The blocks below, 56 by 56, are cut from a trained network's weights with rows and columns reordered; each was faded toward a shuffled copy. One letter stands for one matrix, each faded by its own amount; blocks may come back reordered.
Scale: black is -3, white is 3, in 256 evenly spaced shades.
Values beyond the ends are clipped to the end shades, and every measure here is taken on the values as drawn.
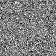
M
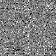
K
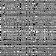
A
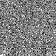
M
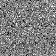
M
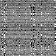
A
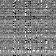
A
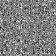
K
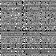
A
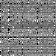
A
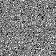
M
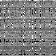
A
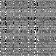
A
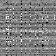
A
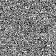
M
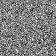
M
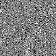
K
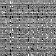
A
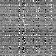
A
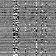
A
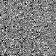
K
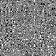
K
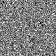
M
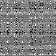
A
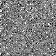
K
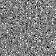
K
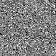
M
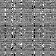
A
